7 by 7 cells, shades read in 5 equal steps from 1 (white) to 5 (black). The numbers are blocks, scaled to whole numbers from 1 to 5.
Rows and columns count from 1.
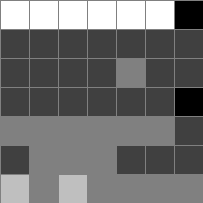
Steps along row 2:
same same same same same same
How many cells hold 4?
24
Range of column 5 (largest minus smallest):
3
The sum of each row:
11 28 27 29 22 25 19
